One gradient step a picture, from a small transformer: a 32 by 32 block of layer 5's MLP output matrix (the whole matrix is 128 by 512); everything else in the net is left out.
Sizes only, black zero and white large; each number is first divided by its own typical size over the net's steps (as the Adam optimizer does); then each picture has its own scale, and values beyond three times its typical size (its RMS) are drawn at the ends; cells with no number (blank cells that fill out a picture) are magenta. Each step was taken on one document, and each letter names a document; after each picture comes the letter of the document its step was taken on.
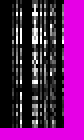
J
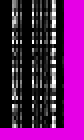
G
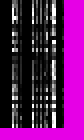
G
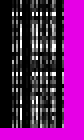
J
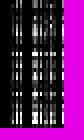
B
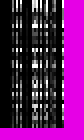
B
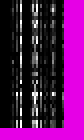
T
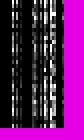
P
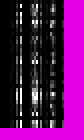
T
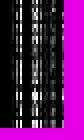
T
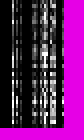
P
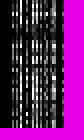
J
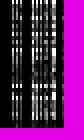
G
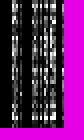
P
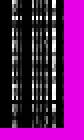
G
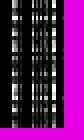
G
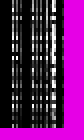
G
